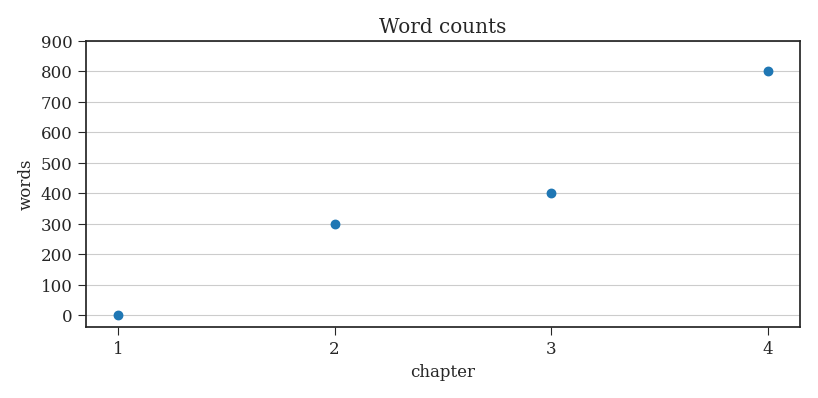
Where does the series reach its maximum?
4
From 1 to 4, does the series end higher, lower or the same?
higher
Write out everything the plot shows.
Title: Word counts
x-axis: chapter, ticks 1 2 3 4
y-axis: words, ticks 0 100 200 300 400 500 600 700 800 900
Values:
0 300 400 800
